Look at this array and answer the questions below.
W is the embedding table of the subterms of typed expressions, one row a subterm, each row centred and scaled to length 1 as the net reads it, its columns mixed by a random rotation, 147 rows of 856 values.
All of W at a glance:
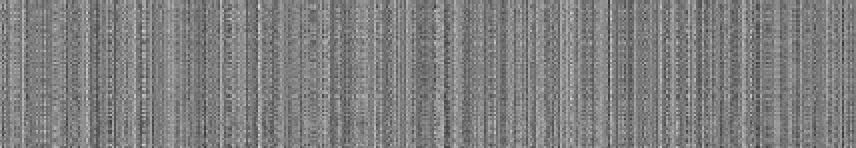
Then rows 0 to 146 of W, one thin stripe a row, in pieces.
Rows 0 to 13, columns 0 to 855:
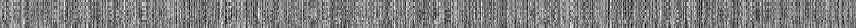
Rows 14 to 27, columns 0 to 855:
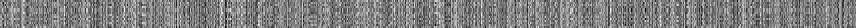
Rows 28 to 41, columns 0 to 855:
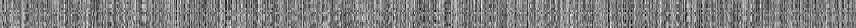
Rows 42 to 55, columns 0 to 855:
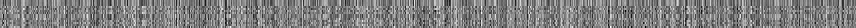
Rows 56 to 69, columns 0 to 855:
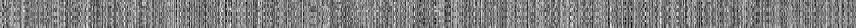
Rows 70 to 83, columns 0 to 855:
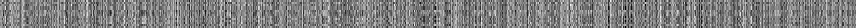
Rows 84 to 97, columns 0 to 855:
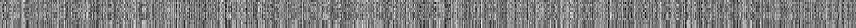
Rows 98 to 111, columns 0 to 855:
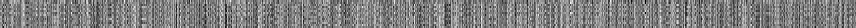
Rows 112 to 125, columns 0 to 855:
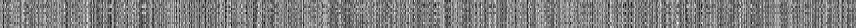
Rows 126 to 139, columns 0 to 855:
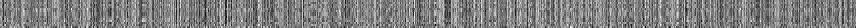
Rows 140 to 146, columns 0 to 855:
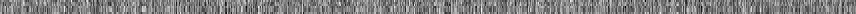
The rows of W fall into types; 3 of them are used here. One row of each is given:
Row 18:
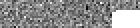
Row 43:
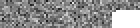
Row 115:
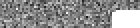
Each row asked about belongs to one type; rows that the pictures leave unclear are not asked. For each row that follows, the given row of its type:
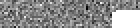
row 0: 18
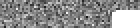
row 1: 115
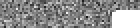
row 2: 115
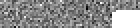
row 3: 18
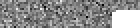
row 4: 115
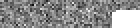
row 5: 43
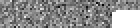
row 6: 18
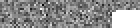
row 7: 43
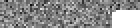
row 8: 115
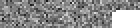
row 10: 43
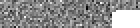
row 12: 18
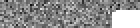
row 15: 115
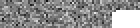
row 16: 43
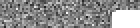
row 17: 115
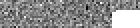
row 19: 18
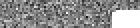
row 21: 115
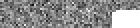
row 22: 43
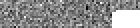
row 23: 18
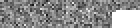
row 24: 43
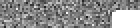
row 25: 115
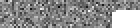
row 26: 18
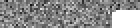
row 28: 115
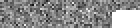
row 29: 43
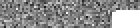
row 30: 115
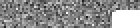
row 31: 115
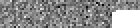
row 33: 18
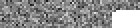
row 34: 43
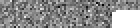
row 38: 18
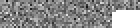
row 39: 18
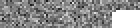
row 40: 43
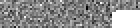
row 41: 18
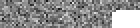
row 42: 43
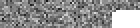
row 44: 43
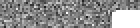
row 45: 115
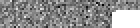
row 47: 18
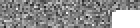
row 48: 115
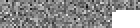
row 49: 18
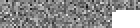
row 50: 18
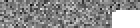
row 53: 115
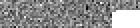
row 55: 18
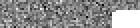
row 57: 115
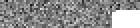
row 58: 115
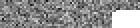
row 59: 43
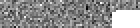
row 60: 18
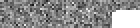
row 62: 43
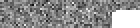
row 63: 43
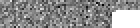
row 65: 18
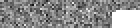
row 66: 43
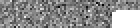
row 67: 18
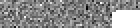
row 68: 18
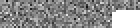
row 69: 18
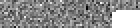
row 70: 18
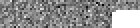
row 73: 18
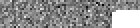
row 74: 18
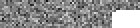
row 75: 43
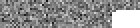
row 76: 43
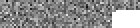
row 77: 18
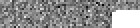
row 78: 18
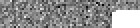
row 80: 18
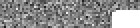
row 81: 115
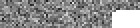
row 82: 43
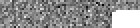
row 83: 18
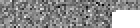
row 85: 18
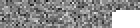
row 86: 43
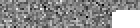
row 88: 115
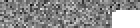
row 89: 115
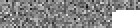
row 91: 18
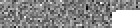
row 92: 18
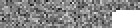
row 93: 43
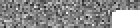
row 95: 115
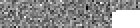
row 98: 18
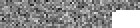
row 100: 43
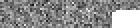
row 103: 43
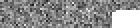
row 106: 43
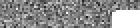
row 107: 115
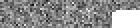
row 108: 43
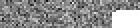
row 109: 43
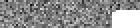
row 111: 115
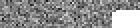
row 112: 43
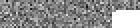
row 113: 18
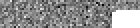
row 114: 18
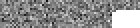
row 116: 43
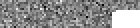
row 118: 115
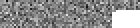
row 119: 18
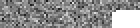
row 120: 43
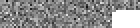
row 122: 18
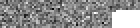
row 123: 43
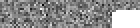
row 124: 43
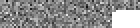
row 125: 18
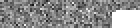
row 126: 43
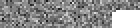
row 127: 43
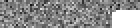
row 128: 115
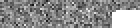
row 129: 43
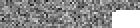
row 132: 43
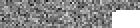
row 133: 43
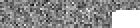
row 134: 43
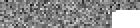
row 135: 115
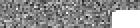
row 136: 115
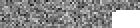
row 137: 43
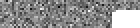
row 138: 18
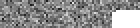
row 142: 43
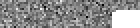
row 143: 115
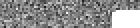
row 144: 115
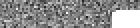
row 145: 115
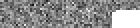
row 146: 43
